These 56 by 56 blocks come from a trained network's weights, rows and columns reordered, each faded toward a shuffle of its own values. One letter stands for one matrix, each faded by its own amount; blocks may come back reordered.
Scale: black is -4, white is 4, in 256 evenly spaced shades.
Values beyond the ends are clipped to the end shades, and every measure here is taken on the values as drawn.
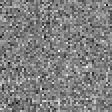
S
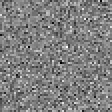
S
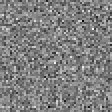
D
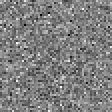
S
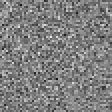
D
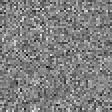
D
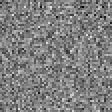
D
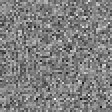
D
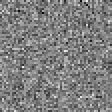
D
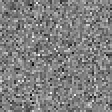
S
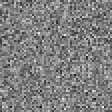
D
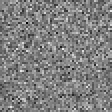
S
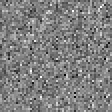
S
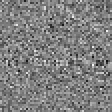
D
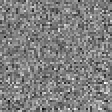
D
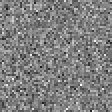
S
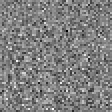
D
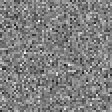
S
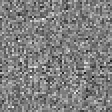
D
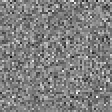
D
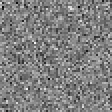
S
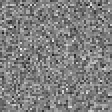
D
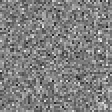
S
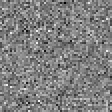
S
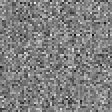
D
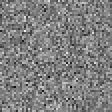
D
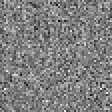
S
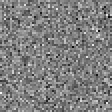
S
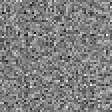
D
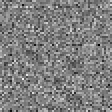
D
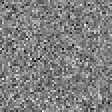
S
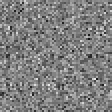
D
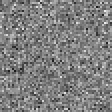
S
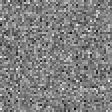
S
